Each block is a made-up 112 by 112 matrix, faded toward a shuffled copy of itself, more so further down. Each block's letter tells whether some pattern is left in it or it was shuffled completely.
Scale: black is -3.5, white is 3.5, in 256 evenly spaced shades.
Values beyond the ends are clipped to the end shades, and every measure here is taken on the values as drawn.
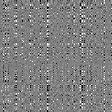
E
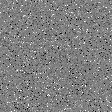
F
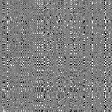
E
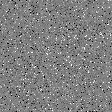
F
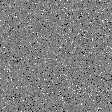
F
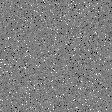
F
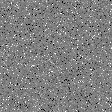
F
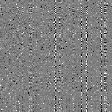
E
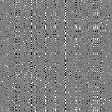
E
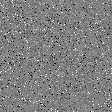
F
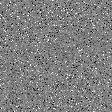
F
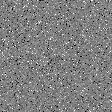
F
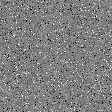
F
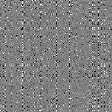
E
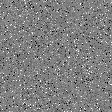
F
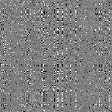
E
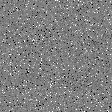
F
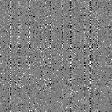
E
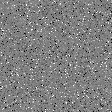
F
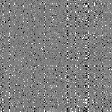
E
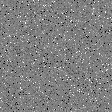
F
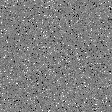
F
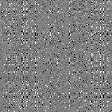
E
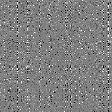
E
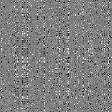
E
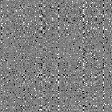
E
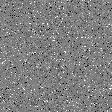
F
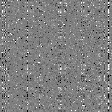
E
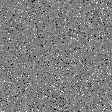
F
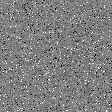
F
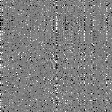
E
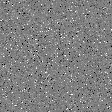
F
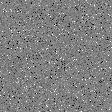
F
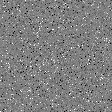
F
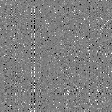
E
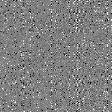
E
